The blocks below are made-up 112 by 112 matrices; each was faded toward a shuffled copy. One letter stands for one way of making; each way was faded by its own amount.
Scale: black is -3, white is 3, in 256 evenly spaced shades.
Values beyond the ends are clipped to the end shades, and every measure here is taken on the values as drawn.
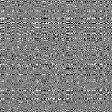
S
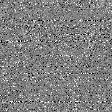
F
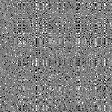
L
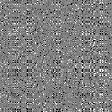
L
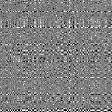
S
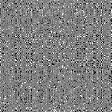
L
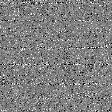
F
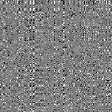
L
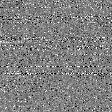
F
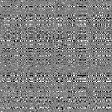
S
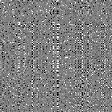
L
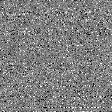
F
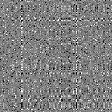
L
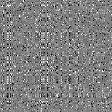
L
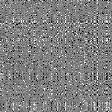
L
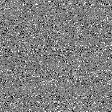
F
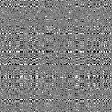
S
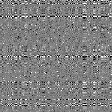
S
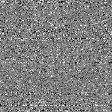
F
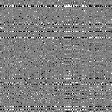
S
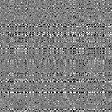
S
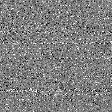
F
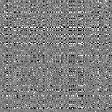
S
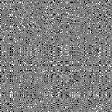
L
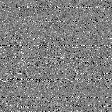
F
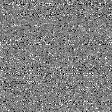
F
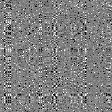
L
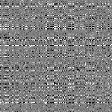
S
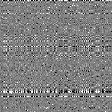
S
